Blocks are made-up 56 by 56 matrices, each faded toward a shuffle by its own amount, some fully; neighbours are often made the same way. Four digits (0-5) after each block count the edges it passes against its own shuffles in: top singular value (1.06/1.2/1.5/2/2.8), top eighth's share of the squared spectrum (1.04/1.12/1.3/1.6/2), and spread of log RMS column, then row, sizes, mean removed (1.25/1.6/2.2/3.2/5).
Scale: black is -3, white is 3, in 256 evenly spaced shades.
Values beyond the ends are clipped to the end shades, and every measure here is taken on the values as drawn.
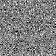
3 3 1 1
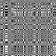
5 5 4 4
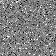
0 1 0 0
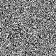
2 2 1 0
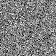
0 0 0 0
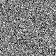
0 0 0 0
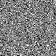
2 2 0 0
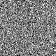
0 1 0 0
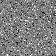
0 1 0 0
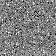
0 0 0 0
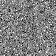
0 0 0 0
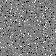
2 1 0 0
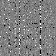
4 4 2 0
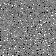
1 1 0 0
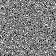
0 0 0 0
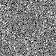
0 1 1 0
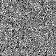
0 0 1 0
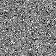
0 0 1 0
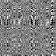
4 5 3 3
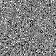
2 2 0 0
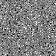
2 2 0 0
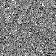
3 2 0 0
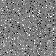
2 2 1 0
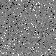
0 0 0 0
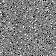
0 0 0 0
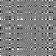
5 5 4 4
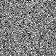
2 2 0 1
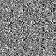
3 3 1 1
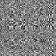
4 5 3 3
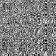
4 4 2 2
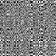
4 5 3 3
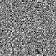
3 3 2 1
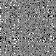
3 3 2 2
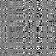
4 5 4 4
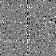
3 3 2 1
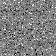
2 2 0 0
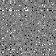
3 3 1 2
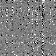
3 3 2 2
